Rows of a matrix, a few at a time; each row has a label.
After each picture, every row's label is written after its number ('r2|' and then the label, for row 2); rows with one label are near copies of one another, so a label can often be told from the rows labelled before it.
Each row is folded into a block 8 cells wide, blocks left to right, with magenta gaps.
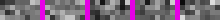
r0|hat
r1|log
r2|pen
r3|pen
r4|hat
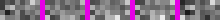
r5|hat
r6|log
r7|log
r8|log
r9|hat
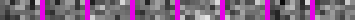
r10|pen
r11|pen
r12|hat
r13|pen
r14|log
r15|hat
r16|pen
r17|hat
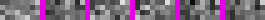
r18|log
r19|pen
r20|hat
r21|hat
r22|pen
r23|pen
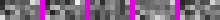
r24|hat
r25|hat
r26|pen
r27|log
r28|hat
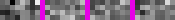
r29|pen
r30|log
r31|hat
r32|hat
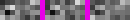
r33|hat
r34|hat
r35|hat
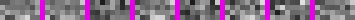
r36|log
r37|log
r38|pen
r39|log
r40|pen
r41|log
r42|hat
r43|log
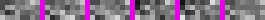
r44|hat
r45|log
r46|log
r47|hat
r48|hat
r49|log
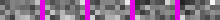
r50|log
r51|log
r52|log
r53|hat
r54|hat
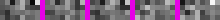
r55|pen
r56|pen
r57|pen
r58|hat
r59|hat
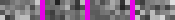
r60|log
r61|pen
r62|pen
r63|log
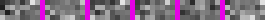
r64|hat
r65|log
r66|hat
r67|hat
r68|pen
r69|log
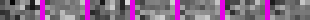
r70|pen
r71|log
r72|pen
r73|log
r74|log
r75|hat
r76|hat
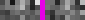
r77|pen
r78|pen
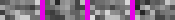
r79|log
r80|pen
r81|log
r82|hat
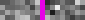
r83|log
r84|hat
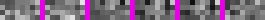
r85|log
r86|log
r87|pen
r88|pen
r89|pen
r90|hat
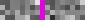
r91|log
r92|log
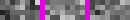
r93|pen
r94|log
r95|hat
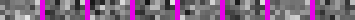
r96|log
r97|pen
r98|hat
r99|pen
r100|hat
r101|pen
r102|log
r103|pen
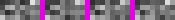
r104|hat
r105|hat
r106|hat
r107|hat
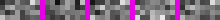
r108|hat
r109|pen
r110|hat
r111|log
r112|hat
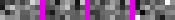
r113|hat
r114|pen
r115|pen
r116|hat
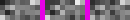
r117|hat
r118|hat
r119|hat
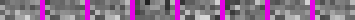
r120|log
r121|log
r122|log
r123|pen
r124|log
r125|hat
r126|log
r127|log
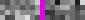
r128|log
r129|pen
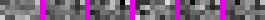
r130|log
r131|pen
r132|pen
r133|hat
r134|pen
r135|pen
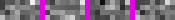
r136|hat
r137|log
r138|pen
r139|hat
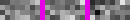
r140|log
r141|log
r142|hat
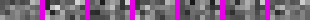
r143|hat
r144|hat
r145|pen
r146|hat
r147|pen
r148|pen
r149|hat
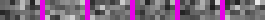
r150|pen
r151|log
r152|hat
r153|pen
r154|pen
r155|hat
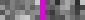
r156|log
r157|pen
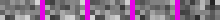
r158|log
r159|log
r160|log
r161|log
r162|pen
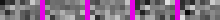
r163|hat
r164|log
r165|log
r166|hat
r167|hat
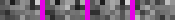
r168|pen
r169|pen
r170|pen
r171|hat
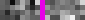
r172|pen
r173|log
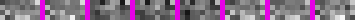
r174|log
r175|log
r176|pen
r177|pen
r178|pen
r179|log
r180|log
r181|log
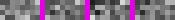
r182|log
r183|hat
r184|hat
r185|hat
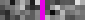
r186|pen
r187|hat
